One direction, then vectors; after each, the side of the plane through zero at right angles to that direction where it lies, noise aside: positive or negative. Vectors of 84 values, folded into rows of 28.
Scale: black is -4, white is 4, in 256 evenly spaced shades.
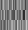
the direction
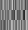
positive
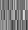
negative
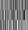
positive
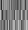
positive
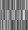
negative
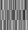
positive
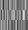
negative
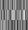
negative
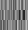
positive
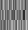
positive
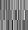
negative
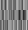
positive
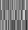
negative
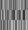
positive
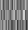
negative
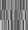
negative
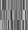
negative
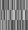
negative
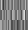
negative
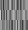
negative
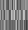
negative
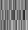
positive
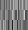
negative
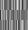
positive
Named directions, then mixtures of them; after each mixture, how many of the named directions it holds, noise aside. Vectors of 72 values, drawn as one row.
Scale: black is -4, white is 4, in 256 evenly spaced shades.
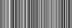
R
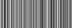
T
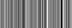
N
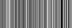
two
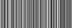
two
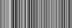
one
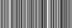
three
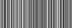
one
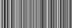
one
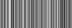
two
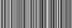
two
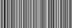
one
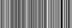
two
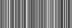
two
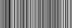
one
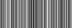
three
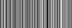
two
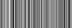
one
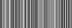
one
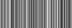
three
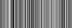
one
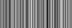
three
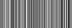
two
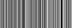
one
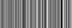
one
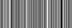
three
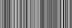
three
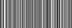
one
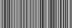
two
